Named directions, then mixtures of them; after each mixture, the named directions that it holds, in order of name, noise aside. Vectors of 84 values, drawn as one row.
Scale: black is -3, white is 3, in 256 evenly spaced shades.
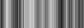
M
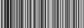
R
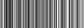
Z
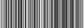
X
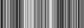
M, R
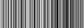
X, Z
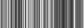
M, X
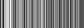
R, Z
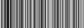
R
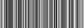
X, Z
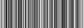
X, Z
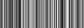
M, Z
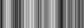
M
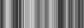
M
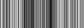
M, R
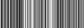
M, R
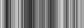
M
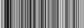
M, R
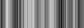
M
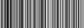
R
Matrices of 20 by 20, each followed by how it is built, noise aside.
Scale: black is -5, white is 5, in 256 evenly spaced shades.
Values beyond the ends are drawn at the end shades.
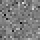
noise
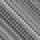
Toeplitz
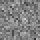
noise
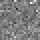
noise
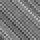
Toeplitz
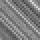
Toeplitz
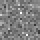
noise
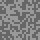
noise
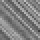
Toeplitz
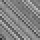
Toeplitz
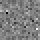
noise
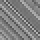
Toeplitz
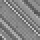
Toeplitz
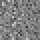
noise
